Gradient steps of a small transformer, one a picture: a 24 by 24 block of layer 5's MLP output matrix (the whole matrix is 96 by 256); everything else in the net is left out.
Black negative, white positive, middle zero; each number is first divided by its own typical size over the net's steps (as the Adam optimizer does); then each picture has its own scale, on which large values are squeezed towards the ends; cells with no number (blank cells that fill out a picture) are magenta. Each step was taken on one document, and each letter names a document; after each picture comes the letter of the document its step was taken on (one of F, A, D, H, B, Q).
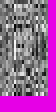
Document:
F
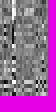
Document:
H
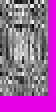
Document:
F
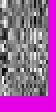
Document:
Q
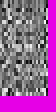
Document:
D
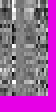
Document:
H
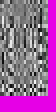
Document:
Q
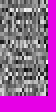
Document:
D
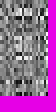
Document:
D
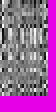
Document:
Q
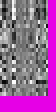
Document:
H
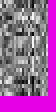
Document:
F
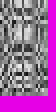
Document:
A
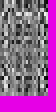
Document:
D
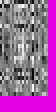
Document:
F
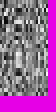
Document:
D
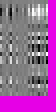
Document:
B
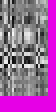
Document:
A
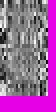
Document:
Q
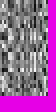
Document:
Q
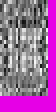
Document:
Q
